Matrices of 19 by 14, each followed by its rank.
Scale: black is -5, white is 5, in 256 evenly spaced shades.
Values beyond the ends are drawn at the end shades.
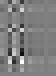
one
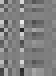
one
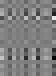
one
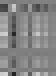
one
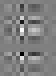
one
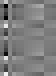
one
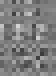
three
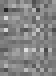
three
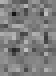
three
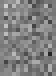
three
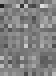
three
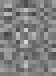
three
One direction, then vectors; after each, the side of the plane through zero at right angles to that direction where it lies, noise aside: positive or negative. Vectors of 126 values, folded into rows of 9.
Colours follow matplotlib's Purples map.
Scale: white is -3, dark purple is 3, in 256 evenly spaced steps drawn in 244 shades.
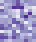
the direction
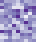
negative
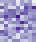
negative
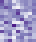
negative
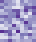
negative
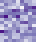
negative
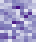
positive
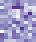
positive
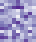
positive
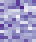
positive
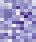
positive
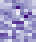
positive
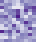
negative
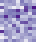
negative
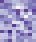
negative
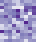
negative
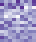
positive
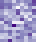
negative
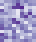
positive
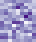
positive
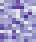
positive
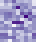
positive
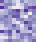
negative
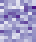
negative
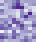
positive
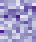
negative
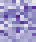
negative
